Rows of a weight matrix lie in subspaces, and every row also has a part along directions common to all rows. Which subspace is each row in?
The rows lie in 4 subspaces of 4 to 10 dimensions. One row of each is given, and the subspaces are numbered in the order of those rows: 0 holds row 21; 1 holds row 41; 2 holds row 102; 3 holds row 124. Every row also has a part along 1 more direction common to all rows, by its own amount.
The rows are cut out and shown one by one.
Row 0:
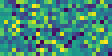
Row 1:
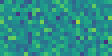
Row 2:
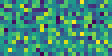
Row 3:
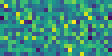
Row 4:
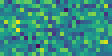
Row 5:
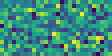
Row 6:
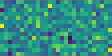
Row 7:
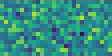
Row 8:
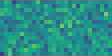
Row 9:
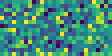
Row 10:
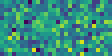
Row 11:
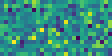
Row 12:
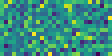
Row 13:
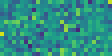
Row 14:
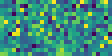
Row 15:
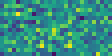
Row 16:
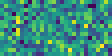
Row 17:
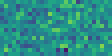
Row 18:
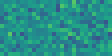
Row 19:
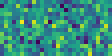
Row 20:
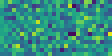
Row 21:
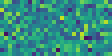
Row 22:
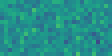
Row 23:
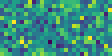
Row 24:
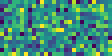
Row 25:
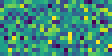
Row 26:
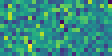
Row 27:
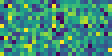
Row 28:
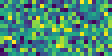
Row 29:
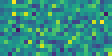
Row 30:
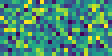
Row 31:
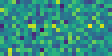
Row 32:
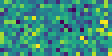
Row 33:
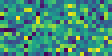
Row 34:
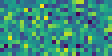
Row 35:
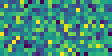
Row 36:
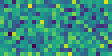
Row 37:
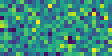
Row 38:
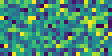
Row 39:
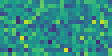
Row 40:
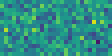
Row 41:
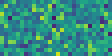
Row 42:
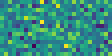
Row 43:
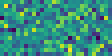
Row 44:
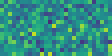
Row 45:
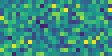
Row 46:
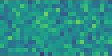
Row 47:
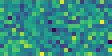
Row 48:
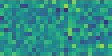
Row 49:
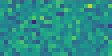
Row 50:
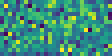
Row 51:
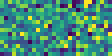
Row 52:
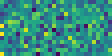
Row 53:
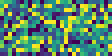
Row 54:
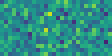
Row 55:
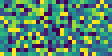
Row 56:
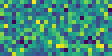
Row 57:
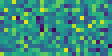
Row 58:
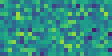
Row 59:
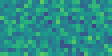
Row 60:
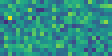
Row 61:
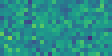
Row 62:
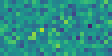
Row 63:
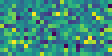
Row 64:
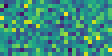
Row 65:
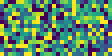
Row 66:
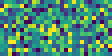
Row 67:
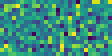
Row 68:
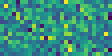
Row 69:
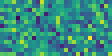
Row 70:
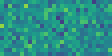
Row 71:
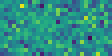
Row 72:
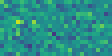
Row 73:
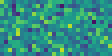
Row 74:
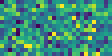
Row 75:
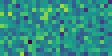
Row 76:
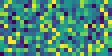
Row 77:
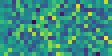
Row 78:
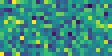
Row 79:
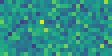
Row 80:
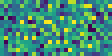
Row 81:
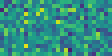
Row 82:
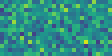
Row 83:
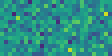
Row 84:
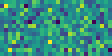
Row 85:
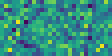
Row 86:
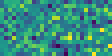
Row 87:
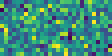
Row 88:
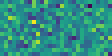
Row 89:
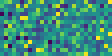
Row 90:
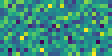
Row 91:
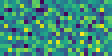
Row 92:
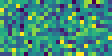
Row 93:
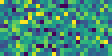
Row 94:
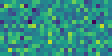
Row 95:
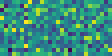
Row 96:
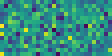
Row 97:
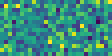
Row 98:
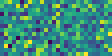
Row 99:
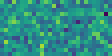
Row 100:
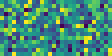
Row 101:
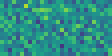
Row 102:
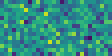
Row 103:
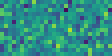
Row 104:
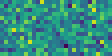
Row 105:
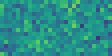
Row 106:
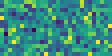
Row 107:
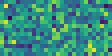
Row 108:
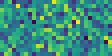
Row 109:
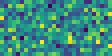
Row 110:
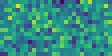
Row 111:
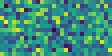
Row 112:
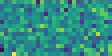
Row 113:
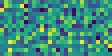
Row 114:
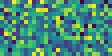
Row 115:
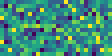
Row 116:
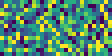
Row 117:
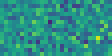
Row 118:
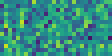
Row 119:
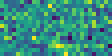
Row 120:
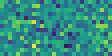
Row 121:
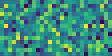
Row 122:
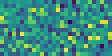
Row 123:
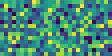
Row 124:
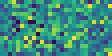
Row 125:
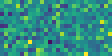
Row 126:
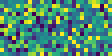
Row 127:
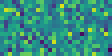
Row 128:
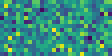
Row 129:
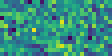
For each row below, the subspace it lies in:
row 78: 3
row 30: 2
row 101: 1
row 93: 3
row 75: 1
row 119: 0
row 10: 2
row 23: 2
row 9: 1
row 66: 0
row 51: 2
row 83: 3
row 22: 0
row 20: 2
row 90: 0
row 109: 0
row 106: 0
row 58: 3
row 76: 1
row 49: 3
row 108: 3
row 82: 2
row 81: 0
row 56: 2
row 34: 2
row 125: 1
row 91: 3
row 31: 0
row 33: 0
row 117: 2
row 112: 2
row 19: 2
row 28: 2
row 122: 2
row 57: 0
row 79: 3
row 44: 2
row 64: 0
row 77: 3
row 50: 3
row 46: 2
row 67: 2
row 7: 3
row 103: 2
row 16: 3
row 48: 2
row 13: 1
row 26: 1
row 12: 2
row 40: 0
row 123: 0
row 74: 3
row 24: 2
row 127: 3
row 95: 0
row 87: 0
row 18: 2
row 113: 0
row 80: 3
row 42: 3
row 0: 3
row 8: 3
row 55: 3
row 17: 2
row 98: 1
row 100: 2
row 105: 2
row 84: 0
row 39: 0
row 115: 0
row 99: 3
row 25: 0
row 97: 2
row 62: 0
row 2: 0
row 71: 2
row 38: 2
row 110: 2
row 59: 2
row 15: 3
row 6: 0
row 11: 0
